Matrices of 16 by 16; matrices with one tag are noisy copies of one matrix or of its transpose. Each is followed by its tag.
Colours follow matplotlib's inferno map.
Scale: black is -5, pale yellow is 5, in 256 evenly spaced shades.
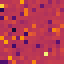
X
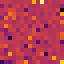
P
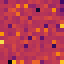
P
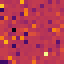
X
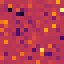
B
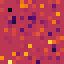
B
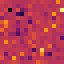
B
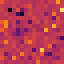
B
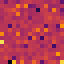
P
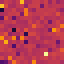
X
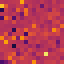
X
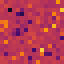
B
